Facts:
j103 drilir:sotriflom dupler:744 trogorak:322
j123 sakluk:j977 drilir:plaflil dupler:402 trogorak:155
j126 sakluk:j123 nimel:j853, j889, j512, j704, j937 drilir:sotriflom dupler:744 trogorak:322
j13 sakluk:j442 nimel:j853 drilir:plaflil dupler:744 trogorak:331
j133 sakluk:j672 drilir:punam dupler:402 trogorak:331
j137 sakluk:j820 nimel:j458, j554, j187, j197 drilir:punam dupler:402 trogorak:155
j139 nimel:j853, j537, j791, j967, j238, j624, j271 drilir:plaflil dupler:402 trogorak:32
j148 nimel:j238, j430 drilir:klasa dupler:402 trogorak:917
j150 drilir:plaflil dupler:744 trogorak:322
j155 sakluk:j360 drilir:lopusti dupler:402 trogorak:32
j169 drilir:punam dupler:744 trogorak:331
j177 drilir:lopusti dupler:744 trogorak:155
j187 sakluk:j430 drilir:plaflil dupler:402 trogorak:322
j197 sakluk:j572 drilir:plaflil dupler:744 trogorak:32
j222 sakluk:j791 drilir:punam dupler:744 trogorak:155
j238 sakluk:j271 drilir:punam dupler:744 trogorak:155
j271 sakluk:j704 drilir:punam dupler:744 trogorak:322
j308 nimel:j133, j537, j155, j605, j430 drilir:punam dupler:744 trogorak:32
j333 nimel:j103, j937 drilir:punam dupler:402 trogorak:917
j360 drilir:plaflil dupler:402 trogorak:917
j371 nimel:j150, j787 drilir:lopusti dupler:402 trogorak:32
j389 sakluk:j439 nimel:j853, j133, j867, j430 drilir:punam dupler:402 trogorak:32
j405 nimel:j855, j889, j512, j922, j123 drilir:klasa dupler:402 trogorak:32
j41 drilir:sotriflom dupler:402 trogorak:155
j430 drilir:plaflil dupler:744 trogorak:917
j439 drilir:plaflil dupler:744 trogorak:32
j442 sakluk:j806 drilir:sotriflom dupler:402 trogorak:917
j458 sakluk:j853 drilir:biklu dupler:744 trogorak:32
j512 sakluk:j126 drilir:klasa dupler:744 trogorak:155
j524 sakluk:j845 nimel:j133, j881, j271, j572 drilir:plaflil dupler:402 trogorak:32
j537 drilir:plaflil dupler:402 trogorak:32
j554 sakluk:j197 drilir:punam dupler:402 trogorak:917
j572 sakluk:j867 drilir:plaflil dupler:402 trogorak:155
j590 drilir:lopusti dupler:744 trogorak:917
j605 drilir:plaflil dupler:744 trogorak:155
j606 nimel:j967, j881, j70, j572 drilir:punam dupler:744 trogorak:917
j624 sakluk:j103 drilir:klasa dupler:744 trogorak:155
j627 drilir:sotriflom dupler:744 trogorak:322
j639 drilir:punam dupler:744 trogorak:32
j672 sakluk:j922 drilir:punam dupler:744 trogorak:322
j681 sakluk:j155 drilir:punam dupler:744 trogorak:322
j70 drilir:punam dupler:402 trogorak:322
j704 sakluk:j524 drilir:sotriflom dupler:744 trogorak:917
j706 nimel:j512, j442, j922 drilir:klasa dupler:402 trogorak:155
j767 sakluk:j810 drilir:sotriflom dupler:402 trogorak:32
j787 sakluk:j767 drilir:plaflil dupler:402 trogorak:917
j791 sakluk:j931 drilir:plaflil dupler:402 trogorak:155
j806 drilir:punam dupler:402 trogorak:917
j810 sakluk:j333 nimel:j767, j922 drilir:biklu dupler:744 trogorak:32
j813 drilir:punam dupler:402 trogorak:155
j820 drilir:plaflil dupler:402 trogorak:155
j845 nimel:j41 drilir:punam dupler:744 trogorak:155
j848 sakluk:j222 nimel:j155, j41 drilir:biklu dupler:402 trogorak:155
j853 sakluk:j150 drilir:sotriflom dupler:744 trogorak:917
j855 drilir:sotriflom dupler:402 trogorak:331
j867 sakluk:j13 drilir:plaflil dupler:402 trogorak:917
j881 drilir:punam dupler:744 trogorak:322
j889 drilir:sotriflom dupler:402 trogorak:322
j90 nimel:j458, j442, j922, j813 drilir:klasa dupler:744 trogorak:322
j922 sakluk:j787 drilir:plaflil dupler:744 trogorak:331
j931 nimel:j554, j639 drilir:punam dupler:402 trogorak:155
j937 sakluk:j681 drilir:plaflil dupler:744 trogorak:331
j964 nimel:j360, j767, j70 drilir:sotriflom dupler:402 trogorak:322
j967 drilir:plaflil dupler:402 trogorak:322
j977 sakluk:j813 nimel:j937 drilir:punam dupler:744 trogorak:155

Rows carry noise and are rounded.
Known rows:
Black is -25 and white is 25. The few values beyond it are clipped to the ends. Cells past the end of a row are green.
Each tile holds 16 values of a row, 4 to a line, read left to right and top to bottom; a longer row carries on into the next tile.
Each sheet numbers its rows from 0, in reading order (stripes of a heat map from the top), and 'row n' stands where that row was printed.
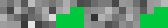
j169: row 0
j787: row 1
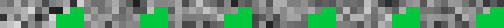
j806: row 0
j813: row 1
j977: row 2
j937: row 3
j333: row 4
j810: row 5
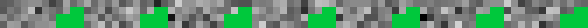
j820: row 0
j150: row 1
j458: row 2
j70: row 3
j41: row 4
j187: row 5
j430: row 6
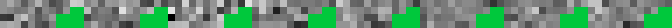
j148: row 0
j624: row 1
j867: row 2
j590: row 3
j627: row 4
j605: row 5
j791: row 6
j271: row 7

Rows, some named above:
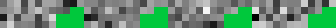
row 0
j13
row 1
j187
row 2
j512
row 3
j572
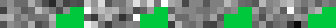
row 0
j845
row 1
j554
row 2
j922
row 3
j512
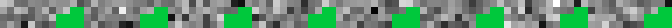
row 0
j238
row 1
j512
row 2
j13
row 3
j133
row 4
j155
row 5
j706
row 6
j197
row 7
j103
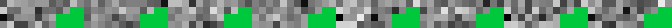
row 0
j848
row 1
j704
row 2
j853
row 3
j931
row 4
j442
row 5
j126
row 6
j572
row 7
j389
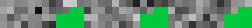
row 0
j155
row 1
j845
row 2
j706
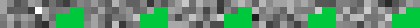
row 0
j90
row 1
j606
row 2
j371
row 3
j458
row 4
j333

